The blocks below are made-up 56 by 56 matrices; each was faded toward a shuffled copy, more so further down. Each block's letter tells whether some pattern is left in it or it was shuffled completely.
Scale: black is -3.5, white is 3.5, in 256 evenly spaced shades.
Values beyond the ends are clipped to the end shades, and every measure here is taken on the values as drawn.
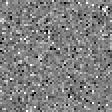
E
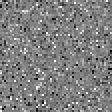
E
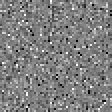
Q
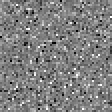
E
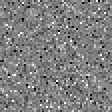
Q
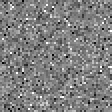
E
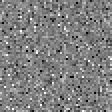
Q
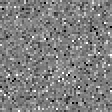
E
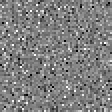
Q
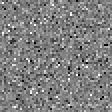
Q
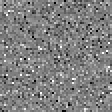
E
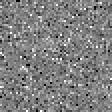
E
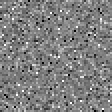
E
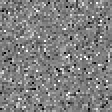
E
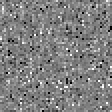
Q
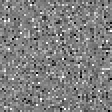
E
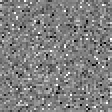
Q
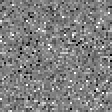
E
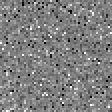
E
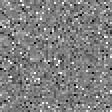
Q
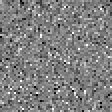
E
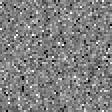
E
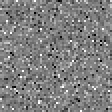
Q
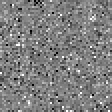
Q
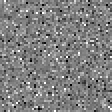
E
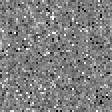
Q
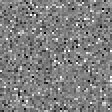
Q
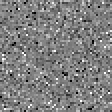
E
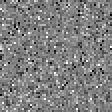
E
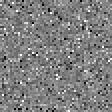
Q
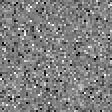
Q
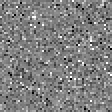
Q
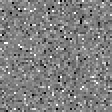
Q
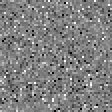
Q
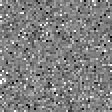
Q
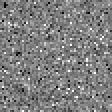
E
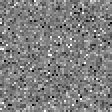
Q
